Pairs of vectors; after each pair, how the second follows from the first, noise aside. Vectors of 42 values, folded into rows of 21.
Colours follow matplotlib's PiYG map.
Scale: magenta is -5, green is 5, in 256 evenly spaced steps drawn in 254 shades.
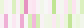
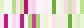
scaled up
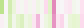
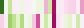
scaled up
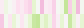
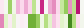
scaled up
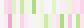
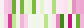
scaled up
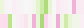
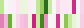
scaled up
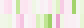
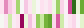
scaled up
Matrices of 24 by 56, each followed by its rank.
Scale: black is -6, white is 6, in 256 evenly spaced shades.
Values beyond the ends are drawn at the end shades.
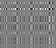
one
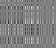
one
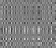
two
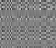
two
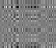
two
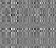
two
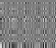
two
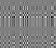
one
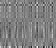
two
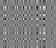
one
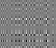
one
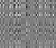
two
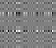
one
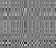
two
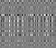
two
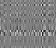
two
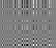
one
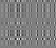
one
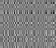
two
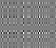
one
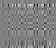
two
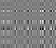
one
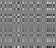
one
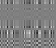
one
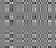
one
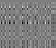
two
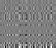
two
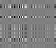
one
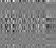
two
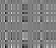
one
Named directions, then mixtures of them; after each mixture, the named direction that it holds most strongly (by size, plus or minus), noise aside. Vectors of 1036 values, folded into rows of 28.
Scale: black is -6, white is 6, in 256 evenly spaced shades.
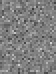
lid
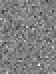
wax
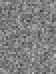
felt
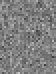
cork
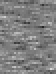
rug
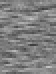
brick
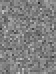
cork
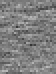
brick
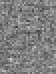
felt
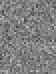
lid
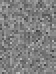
cork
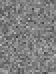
felt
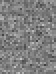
cork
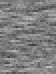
brick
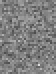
wax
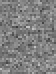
felt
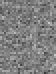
felt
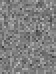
cork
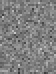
lid
